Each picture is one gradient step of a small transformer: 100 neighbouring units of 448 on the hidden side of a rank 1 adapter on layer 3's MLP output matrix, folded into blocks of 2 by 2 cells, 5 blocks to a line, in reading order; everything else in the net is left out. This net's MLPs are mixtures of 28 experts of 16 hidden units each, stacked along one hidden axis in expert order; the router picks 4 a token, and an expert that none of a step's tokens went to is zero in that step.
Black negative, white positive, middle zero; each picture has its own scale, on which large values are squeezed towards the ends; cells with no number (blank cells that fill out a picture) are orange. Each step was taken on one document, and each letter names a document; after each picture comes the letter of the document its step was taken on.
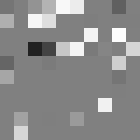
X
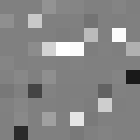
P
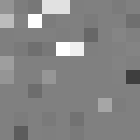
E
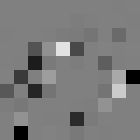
P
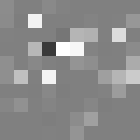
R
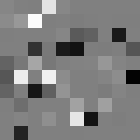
P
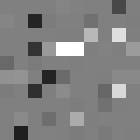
P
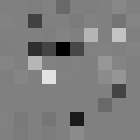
R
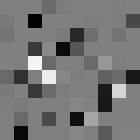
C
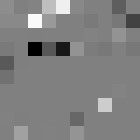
E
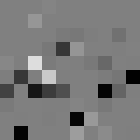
C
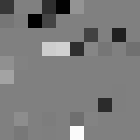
X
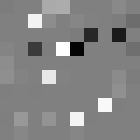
R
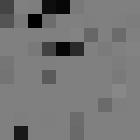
E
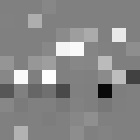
C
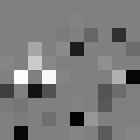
C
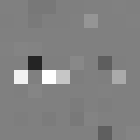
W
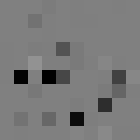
W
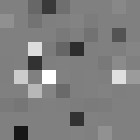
P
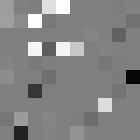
X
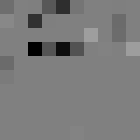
X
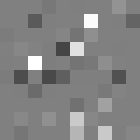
W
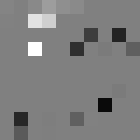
E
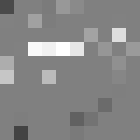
X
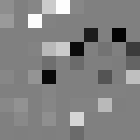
R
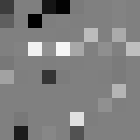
E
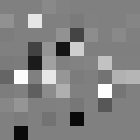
C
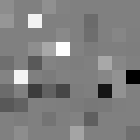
C
